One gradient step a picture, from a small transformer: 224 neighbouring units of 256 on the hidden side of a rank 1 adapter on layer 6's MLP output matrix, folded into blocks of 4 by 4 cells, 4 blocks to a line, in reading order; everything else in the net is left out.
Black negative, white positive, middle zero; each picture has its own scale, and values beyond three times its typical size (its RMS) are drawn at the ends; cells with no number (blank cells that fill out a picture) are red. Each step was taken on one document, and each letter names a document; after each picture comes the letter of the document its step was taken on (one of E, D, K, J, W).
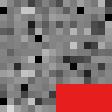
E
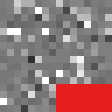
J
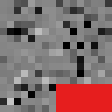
J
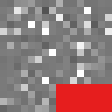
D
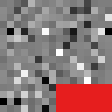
J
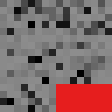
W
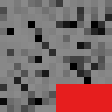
E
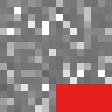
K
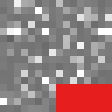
J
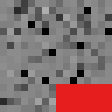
D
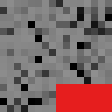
E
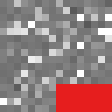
J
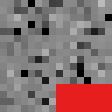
D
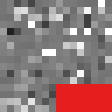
D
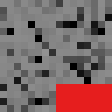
E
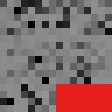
W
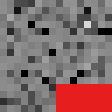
D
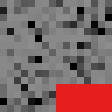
E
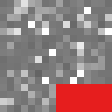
D
